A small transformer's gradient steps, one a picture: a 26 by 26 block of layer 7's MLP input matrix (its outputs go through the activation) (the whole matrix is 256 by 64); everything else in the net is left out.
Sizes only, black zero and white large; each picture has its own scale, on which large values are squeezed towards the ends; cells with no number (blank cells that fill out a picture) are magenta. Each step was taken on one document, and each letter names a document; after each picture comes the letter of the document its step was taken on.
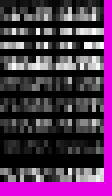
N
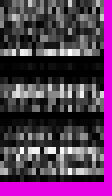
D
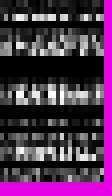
D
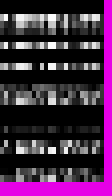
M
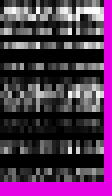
N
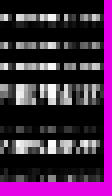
M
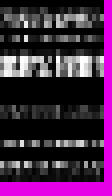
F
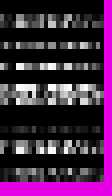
M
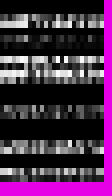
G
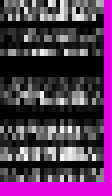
D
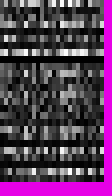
D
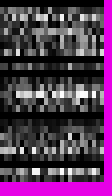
D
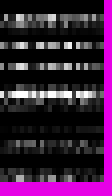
M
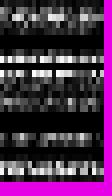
F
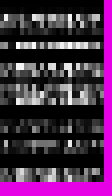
M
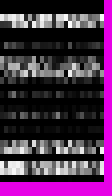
G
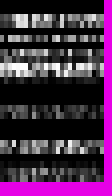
G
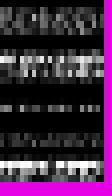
F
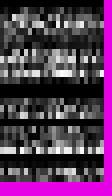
G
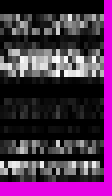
F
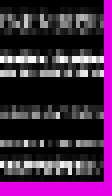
F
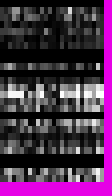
N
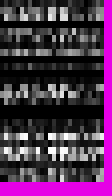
D
